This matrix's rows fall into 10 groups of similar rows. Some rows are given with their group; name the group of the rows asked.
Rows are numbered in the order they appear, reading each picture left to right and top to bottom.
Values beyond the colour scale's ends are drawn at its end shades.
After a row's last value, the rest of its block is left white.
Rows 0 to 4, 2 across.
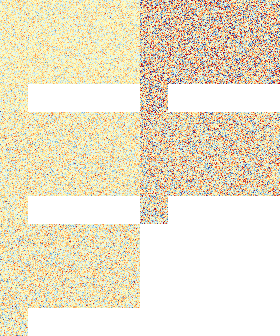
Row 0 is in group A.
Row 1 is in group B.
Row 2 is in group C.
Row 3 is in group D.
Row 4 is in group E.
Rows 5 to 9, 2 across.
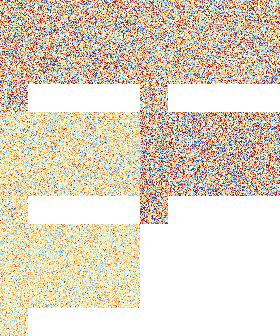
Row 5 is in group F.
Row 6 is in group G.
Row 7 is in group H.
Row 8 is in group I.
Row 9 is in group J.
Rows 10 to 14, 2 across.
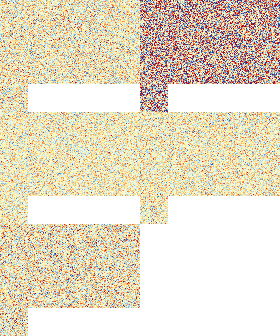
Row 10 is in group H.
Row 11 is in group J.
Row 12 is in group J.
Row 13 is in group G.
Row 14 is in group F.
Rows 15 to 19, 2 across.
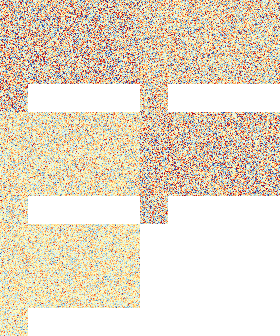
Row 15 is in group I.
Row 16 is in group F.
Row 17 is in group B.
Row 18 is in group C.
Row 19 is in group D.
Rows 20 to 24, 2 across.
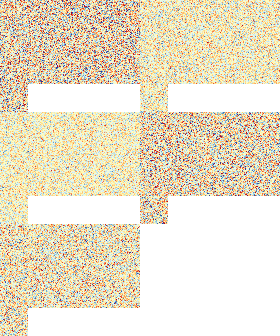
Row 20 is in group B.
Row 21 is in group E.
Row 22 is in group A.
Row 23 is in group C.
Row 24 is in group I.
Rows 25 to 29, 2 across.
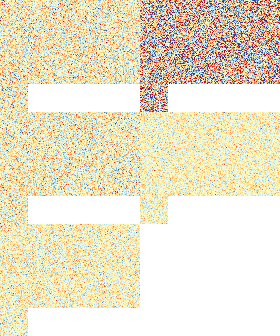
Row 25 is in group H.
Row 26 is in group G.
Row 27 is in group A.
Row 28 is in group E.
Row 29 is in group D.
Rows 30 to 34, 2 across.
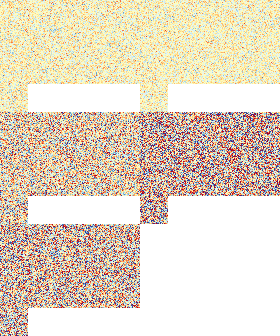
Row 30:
F
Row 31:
E
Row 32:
J
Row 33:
G
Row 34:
E
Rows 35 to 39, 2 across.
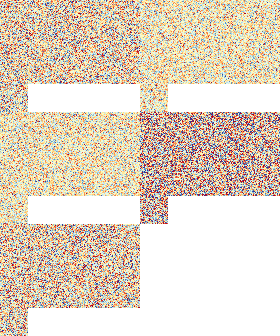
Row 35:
D
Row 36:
A
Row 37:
E
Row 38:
D
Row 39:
B
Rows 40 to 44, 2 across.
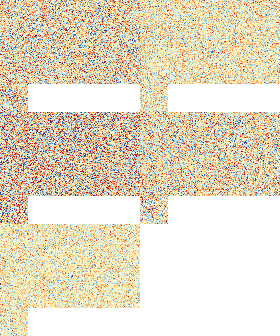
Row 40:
H
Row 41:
G
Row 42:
J
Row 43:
H
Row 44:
G
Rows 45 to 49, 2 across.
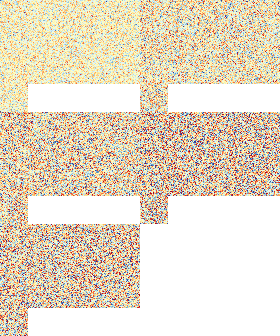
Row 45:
A
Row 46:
I
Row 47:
F
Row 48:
F
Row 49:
B
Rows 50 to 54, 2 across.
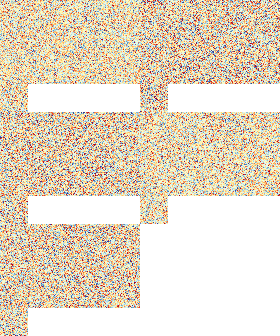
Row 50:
H
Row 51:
F
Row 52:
C
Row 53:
B
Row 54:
B
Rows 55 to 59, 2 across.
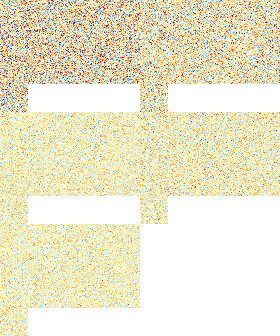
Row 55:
C
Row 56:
A
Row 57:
H
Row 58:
J
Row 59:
I
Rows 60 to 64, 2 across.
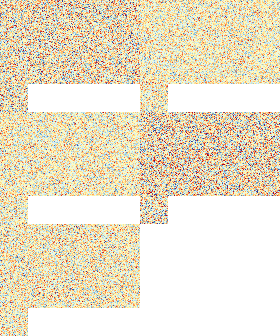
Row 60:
B
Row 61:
I
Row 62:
I
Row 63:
E
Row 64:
J
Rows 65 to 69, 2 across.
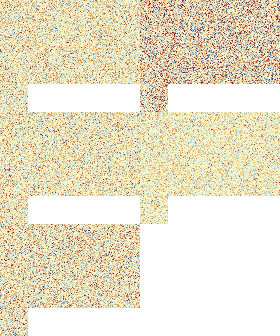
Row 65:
E
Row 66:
F
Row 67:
I
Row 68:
A
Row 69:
B
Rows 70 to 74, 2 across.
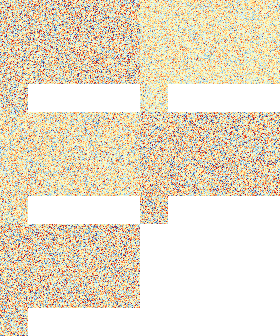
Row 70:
B
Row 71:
D
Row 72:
H
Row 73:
H
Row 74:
E
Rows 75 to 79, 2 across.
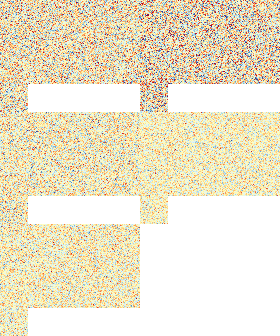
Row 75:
G
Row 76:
I
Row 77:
H
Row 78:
C
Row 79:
G
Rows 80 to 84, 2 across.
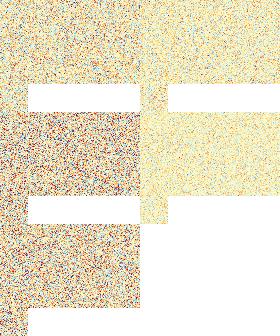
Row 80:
J
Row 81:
F
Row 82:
J
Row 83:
C
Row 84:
G
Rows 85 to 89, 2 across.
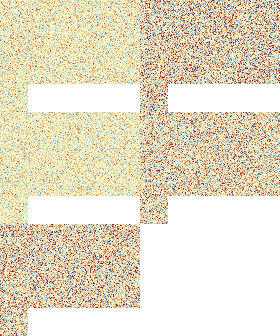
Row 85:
E
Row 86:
A
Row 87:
E
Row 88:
I
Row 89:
G
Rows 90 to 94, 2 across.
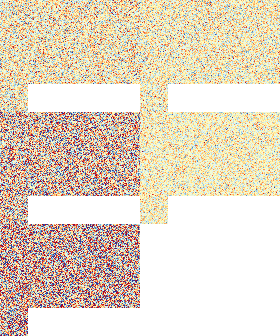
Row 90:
G
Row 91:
B
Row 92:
J
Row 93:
I
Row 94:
F
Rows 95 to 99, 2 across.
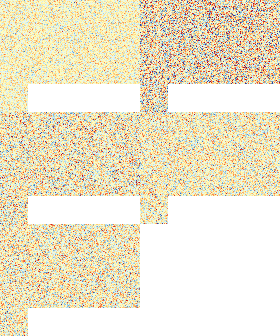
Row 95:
J
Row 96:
B
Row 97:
A
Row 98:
E
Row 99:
C
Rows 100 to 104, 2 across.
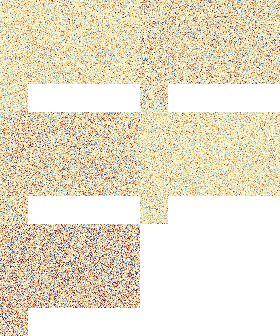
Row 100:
C
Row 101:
D
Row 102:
C
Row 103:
E
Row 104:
H
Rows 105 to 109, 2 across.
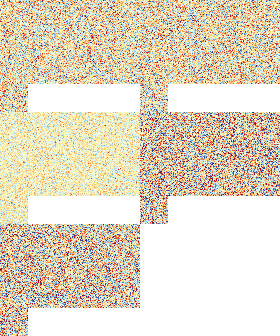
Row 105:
I
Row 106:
G
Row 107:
A
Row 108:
G
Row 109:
I
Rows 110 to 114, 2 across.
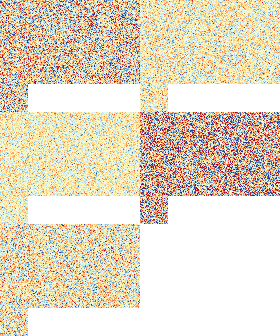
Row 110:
A
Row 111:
C
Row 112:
B
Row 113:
H
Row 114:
J
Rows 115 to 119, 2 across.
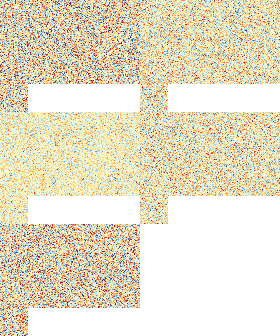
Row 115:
B
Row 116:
H
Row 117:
A
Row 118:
E
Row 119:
C
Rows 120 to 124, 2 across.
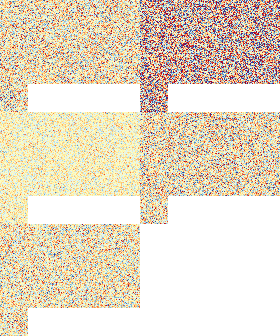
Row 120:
G
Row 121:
A
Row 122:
I
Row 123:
B
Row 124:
F
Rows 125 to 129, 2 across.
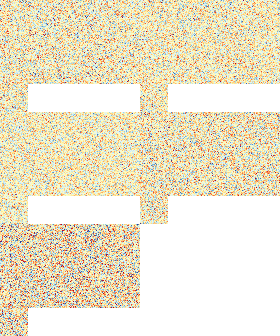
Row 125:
I
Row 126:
I
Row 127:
E
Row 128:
F
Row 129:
H
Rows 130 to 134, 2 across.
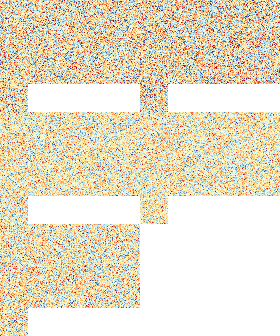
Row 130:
G
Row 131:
G
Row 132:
D
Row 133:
C
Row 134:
F
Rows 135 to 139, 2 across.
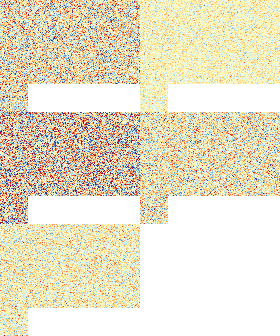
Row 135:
D
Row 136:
D
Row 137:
I
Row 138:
F
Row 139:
E
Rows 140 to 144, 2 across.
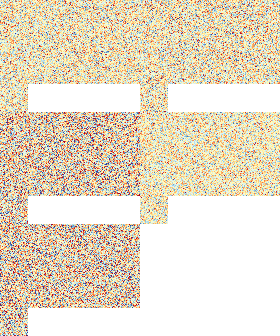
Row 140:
B
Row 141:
B
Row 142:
B
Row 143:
I
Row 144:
E
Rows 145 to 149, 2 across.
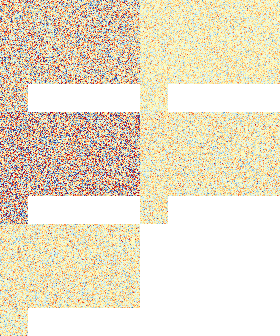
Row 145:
I
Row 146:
B
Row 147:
E
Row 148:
C
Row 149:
E
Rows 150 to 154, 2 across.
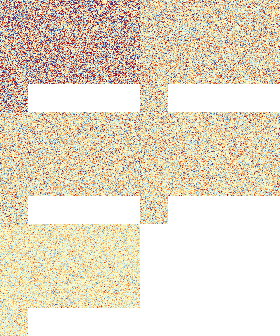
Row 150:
E
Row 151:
E
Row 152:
E
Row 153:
G
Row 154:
F
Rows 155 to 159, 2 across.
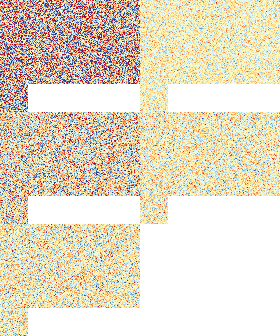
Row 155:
D
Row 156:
J
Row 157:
B
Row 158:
J
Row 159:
B
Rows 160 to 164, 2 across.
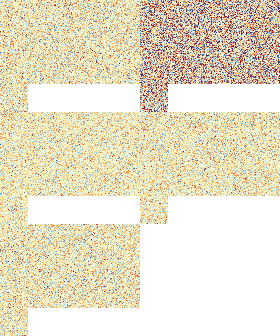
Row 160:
B
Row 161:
A
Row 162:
F
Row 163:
J
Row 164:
C
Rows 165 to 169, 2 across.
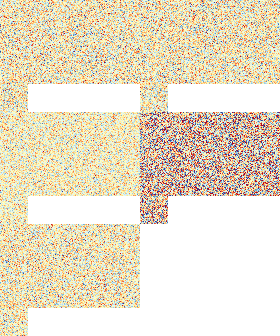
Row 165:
C
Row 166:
J
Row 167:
J
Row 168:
H
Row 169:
C
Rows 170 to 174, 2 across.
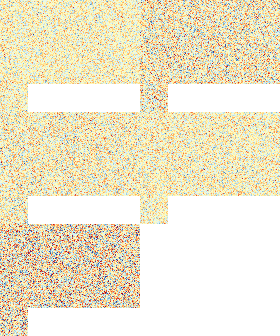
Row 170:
I
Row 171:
F
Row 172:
J
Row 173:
C
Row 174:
D
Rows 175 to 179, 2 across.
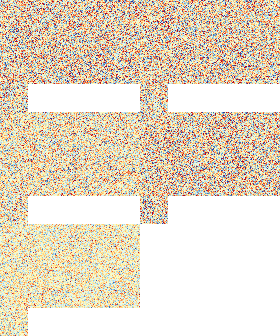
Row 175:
C
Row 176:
C
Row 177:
F
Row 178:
C
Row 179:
A
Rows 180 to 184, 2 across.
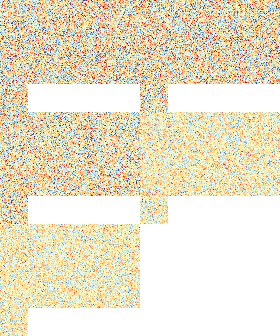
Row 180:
C
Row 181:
D
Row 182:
A
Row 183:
H
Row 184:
G
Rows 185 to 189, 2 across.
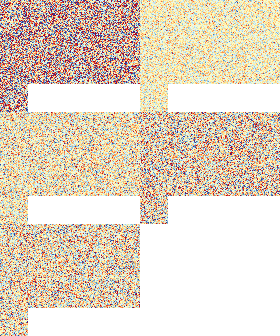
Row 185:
J
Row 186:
C
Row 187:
B
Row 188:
I
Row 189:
A
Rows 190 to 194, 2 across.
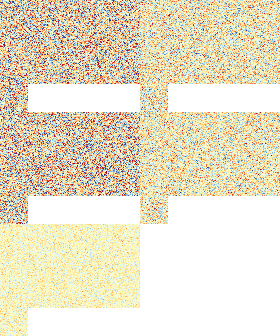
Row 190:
G
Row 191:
H
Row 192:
C
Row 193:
F
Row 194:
I
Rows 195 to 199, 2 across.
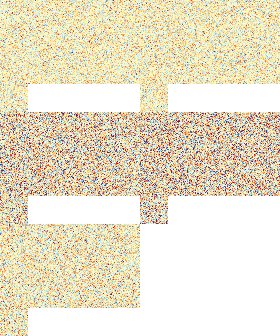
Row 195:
G
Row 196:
C
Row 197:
J
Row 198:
E
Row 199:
I
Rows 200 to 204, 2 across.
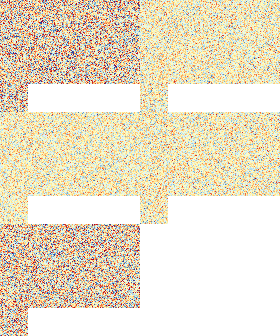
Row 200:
F
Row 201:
A
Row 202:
C
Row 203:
A
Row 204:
F
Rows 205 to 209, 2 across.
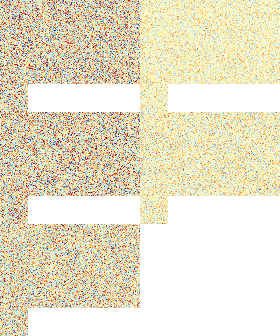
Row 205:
E
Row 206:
I
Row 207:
F
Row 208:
C
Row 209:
J
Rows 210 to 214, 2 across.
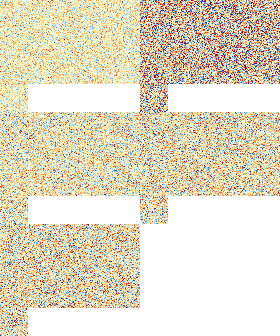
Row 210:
B
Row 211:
B
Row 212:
A
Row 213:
D
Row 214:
F
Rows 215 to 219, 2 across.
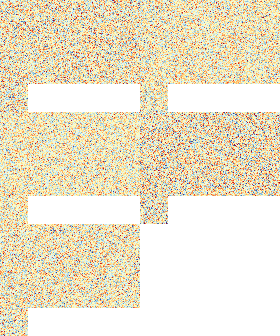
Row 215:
G
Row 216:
G
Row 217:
C
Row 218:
E
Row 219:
D
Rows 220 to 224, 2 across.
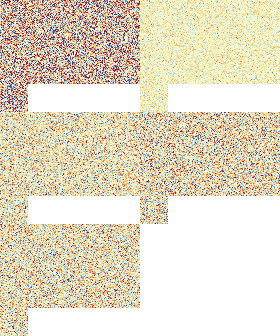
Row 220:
F
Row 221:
I
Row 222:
J
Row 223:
J
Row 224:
F
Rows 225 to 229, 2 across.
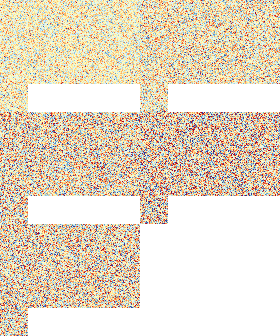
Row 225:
I
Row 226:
C
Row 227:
D
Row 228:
J
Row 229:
E
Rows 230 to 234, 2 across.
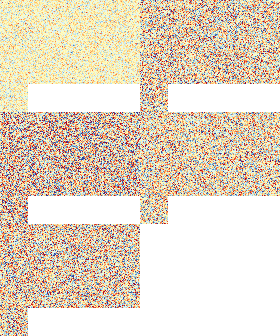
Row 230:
G
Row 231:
H
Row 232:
H
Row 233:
C
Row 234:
F
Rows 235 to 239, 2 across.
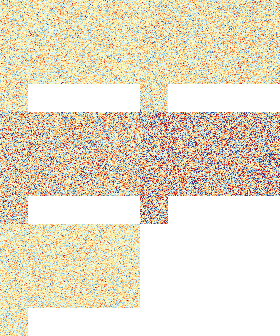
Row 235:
I
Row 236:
G
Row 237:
C
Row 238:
A
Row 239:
C
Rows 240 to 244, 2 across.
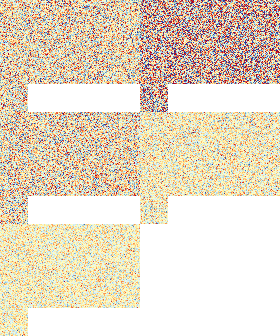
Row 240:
B
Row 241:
C
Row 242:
J
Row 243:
G
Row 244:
C
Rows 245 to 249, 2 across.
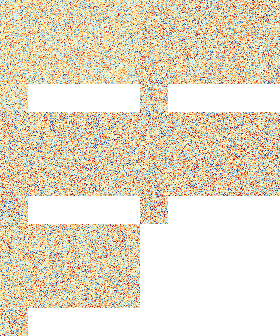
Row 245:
B
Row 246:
G
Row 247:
H
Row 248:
G
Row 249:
F
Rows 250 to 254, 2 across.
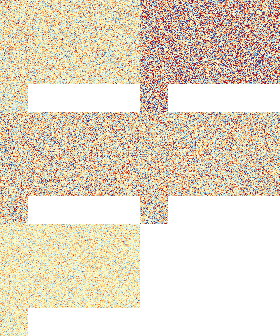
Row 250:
D
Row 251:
C
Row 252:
F
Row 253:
A
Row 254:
G
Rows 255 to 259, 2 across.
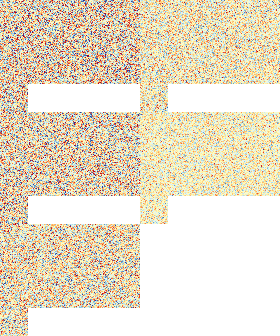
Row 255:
C
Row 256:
J
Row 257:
I
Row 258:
B
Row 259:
D
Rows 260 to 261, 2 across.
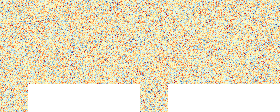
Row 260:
G
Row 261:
A
